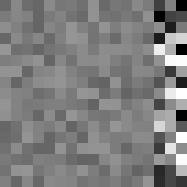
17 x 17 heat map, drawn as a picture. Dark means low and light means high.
Stripes: none. Histogram: heavy tails on both sides. Average level on the scale: 50%. Seam: vertical, 80% of the way across, the left part calmer. Mirror symmetry: none.
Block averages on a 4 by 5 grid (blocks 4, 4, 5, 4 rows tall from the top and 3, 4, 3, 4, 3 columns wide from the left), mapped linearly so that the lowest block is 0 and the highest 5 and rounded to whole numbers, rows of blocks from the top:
3 3 3 3 0
3 3 3 3 4
3 3 3 3 5
3 3 3 3 2
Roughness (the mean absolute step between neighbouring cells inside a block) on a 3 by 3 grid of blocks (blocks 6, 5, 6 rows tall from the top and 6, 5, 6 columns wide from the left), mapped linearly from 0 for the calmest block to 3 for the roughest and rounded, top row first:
0 0 3
0 0 2
0 0 2
